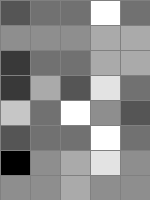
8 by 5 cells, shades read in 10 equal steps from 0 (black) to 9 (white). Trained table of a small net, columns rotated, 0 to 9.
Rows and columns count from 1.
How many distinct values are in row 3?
3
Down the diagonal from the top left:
3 5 4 8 3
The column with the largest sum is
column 4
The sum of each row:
24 27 22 23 28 24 24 26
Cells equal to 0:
1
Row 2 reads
5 5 5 6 6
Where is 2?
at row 3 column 1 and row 4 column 1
